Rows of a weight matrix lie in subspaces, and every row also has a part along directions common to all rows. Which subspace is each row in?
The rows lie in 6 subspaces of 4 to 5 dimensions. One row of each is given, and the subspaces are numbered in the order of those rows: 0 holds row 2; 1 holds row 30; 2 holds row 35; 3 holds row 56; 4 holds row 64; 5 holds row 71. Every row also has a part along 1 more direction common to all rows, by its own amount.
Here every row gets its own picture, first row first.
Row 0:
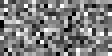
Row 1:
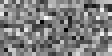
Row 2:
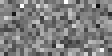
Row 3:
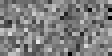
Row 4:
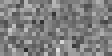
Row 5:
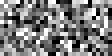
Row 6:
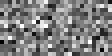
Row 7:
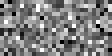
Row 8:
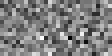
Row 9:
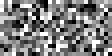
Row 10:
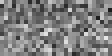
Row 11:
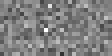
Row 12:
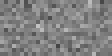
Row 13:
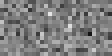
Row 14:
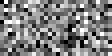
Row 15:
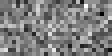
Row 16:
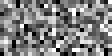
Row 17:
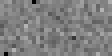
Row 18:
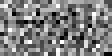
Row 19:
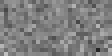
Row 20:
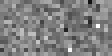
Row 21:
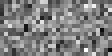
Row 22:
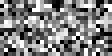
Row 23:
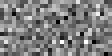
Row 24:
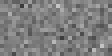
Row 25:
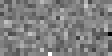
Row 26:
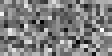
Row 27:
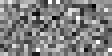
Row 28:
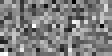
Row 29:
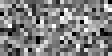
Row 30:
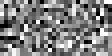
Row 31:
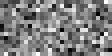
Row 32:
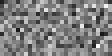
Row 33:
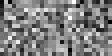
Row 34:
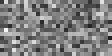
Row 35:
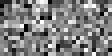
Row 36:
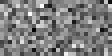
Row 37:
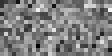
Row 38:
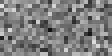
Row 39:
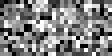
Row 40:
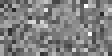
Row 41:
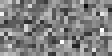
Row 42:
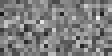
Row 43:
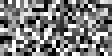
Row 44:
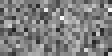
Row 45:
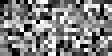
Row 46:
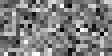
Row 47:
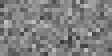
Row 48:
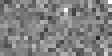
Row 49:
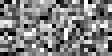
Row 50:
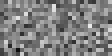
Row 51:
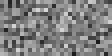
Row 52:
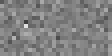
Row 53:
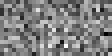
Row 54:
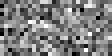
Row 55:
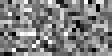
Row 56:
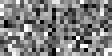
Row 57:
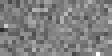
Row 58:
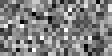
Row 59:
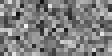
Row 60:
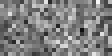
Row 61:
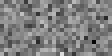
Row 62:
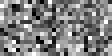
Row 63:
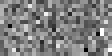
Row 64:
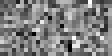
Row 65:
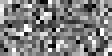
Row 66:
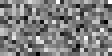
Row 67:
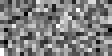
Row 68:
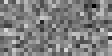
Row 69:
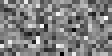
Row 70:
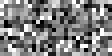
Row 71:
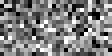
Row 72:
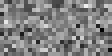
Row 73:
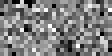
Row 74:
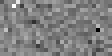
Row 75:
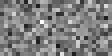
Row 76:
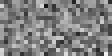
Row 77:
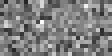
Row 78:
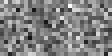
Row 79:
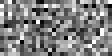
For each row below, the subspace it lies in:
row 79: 1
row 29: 2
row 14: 5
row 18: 1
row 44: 2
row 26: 1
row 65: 2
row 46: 1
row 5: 4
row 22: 0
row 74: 0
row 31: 1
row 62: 2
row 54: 5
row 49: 4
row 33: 4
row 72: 0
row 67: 3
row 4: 1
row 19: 0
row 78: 2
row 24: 1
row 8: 1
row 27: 2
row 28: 4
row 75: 0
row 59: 0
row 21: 2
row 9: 2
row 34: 4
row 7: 0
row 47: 5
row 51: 3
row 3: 2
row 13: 5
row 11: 0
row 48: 3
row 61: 0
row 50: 3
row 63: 2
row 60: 1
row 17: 5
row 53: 5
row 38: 5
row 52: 0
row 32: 1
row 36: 3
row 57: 3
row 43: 3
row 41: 4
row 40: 5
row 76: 3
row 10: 5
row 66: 2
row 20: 4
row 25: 4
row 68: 4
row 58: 2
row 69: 0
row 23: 1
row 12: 4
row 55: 4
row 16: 3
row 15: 3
